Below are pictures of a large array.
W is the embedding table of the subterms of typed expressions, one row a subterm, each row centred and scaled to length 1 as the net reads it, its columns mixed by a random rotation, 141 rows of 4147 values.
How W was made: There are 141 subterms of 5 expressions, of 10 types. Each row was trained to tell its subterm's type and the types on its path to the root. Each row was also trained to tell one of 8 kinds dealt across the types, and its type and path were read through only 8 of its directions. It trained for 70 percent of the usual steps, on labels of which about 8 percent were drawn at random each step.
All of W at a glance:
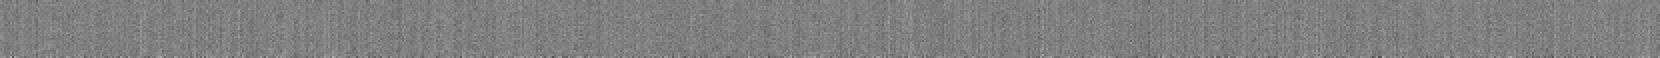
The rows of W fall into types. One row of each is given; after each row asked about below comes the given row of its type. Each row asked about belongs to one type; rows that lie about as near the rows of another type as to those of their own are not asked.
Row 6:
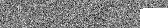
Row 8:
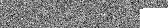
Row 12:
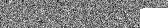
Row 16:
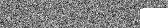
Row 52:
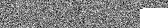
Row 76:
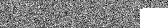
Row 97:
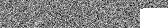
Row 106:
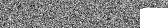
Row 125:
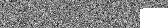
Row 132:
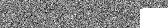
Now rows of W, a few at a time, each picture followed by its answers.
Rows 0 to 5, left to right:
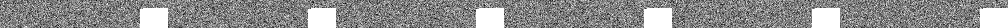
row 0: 6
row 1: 12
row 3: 52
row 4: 6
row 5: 8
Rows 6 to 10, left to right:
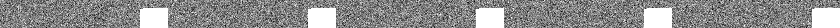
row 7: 125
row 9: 52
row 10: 76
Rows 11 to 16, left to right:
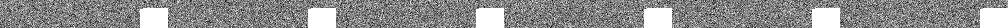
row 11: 106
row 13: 6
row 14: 52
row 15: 76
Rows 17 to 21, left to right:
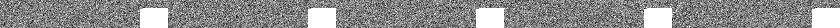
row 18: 8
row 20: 52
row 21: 8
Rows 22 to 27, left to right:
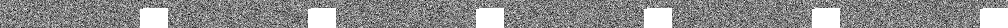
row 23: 106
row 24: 6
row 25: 6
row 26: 52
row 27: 12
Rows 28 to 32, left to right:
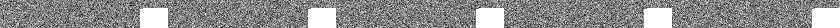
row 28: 97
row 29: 132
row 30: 16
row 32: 12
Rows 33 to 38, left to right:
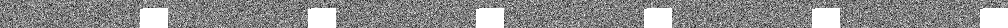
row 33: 6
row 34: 8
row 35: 97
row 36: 16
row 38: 52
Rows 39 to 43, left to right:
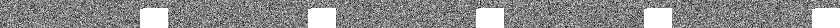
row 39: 106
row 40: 97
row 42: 132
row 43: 125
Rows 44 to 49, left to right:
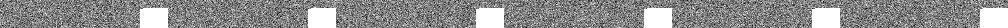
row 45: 132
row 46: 132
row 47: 8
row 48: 52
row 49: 52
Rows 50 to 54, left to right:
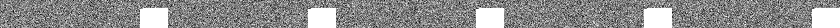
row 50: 76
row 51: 125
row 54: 76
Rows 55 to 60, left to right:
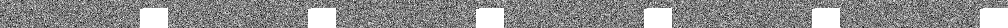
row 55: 6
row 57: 125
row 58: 12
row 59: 76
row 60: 132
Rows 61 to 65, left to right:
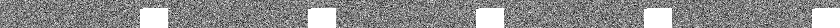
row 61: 132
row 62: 97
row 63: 16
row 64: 52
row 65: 6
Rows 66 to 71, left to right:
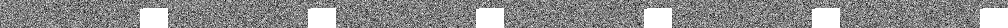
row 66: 12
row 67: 76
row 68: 76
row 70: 8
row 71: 8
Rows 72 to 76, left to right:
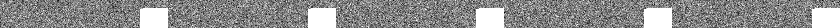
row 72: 12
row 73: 16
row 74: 6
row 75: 76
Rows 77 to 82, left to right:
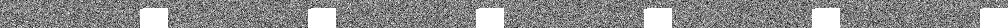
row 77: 16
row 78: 106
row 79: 132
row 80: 8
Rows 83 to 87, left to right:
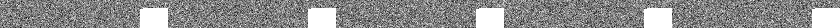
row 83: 6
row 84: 6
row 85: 16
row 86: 12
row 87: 52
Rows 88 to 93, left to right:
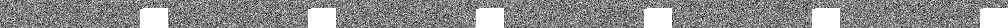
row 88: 52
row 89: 52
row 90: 6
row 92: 8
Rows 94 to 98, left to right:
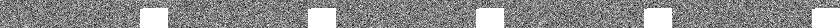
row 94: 6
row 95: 8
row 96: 16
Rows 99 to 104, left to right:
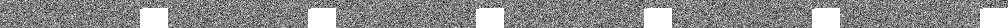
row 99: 132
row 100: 76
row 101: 97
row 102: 8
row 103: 76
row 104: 76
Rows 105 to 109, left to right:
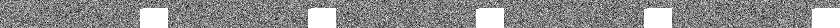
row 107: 52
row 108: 132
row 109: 132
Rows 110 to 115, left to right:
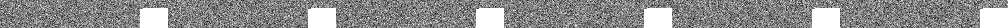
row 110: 97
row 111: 12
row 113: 76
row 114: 52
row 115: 132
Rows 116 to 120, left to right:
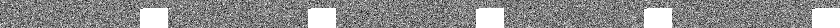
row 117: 16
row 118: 76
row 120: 52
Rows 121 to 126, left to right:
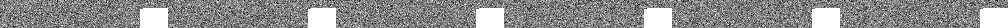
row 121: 76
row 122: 76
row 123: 16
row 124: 125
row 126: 125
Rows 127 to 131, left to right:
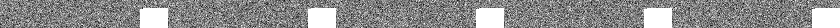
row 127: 8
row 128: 106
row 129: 12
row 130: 12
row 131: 132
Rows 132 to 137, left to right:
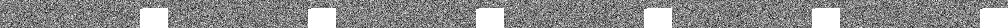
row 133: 125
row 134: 12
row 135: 132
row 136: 6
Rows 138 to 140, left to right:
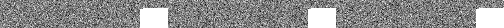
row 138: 6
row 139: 132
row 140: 12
